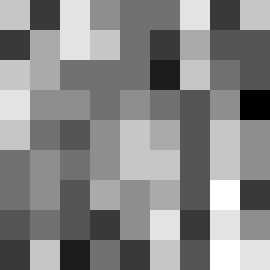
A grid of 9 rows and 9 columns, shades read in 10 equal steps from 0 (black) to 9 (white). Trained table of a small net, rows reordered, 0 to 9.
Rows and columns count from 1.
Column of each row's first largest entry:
3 3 1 1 1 5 8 6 8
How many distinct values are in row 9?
7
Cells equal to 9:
2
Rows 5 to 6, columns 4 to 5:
5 7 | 5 7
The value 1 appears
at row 3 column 6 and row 9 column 3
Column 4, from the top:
5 7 4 4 5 5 6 2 4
